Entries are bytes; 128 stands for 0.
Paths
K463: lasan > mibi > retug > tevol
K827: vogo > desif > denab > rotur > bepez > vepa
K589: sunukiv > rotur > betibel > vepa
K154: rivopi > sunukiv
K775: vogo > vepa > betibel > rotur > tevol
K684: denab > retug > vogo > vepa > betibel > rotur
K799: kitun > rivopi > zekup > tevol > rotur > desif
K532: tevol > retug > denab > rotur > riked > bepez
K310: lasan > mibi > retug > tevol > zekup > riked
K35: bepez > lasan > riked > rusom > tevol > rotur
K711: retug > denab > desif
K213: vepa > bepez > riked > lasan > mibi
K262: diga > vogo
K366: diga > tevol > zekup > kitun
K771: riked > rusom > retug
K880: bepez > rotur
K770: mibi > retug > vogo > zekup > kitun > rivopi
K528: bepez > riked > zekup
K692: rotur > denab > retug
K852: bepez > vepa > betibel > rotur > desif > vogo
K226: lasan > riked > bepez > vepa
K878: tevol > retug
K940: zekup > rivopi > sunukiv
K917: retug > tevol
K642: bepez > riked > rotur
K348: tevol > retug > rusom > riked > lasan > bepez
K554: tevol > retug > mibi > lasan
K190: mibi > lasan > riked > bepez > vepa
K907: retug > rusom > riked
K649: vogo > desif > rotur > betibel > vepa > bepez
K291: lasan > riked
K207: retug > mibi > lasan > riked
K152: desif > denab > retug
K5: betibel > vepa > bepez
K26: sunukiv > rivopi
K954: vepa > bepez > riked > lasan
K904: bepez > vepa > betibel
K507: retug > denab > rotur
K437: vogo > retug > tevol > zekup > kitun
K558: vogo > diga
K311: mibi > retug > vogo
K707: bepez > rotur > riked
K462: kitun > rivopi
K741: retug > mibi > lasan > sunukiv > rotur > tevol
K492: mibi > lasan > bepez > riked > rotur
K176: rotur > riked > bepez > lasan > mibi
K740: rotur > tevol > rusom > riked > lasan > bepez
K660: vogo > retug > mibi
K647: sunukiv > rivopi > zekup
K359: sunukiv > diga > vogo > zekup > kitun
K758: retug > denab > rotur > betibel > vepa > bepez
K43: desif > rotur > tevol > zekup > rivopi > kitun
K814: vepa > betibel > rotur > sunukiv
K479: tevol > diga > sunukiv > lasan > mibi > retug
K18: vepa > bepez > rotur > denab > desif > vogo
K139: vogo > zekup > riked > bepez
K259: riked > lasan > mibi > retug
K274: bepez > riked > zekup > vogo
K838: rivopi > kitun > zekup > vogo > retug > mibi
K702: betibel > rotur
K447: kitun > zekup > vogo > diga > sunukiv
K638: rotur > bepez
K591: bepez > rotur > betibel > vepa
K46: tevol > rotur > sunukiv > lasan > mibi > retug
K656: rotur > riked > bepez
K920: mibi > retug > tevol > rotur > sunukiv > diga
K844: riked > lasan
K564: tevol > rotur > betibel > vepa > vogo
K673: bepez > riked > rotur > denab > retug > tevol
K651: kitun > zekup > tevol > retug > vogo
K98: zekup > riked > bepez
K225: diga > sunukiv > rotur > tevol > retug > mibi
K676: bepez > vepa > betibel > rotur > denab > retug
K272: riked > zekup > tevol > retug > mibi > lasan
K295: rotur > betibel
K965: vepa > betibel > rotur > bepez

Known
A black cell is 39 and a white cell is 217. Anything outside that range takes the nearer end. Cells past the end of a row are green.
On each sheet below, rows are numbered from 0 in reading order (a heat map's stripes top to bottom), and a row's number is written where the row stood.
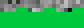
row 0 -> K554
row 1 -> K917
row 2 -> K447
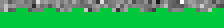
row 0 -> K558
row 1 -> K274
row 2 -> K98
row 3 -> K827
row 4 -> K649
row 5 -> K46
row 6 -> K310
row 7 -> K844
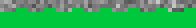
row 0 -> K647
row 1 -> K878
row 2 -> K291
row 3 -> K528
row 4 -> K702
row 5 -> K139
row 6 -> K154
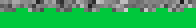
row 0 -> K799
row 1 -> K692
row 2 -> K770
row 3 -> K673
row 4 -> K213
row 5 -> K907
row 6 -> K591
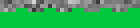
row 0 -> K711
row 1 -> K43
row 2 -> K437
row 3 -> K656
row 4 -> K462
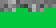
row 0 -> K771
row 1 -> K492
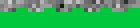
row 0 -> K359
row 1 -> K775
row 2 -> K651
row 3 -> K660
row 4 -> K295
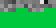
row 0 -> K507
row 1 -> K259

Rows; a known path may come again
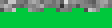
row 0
K213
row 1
K647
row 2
K274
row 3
K917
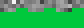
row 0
K272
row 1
K26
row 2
K940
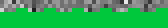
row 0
K589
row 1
K676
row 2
K642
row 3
K152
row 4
K463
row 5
K532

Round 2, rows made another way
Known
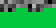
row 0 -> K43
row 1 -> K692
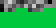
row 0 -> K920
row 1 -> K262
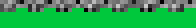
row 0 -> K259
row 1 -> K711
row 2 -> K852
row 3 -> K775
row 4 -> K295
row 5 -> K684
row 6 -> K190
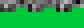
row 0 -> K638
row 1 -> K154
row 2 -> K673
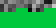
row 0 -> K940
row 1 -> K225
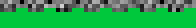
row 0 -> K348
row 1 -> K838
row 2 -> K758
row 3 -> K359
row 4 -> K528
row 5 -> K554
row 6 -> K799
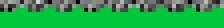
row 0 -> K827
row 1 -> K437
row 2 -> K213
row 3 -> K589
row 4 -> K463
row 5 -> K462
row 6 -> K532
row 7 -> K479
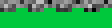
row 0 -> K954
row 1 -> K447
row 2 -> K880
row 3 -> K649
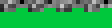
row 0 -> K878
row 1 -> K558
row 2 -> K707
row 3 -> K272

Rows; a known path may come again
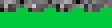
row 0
K532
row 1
K5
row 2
K507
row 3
K647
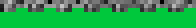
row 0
K479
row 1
K660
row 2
K190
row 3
K462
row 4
K26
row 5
K740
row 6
K702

